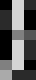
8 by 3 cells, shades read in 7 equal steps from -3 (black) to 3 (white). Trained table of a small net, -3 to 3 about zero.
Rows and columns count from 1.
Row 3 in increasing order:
-3 -2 2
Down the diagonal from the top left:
-3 2 -3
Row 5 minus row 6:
0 0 0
